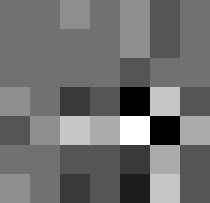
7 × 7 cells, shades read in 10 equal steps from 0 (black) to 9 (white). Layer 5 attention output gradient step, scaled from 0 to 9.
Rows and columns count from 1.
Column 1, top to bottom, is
4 4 4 5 3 4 5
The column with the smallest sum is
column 5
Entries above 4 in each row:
2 1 0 2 5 1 2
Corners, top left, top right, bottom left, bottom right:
4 4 5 3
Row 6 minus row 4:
-1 0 1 0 2 -1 0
